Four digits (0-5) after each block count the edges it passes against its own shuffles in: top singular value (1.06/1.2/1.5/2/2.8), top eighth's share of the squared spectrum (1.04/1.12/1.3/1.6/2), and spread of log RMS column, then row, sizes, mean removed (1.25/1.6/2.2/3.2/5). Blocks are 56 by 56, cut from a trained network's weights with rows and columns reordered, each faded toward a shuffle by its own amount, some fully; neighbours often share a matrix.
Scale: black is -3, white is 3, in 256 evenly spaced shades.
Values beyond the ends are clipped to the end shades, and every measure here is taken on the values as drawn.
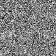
2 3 1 0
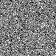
0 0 0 0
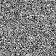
1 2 0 0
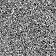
0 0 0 0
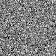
1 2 0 1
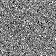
0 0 0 0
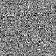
3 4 1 2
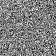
1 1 0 0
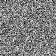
1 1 0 0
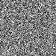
2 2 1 0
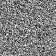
2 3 1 0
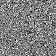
1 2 0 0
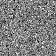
0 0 0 0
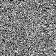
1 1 0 0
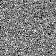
1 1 0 0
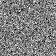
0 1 0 0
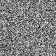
1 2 0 0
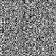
3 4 2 0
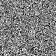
1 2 0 0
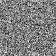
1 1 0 0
